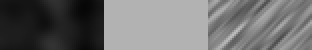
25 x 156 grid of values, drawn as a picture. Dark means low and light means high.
It is made of 1 by 3 panels. Panel 1,1: very low, smooth, faint in contrast. Panel 1,2: high, flat. Panel 1,3: middling, slanting up to the right.
